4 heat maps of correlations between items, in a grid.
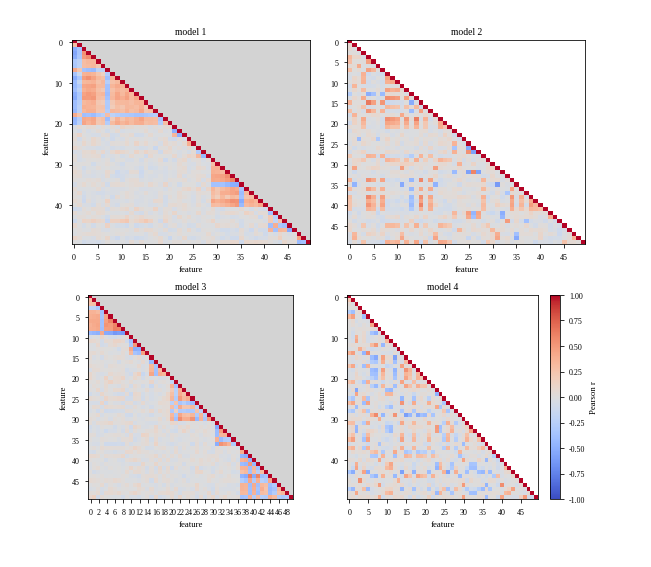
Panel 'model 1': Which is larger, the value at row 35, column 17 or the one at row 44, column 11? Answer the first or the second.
the second
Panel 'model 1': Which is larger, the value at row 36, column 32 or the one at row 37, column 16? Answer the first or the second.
the first
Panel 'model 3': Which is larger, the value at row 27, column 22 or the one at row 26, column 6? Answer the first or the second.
the first
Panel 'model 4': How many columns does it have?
50
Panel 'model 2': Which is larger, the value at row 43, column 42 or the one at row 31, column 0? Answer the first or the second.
the first
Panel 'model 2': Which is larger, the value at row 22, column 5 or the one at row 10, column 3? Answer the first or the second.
the second
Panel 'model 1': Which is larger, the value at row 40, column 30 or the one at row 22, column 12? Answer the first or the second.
the first
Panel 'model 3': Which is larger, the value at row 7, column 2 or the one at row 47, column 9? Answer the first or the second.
the first
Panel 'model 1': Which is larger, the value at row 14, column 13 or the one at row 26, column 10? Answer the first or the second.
the first
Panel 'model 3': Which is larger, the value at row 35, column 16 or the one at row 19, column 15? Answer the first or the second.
the second
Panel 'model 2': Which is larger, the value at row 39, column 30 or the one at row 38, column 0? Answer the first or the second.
the second
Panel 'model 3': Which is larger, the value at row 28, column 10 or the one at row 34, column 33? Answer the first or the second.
the second
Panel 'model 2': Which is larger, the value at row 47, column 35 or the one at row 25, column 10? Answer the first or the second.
the second
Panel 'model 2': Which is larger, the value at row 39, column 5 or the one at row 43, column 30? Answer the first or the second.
the first
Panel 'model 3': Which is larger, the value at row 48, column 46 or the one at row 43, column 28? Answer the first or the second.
the first
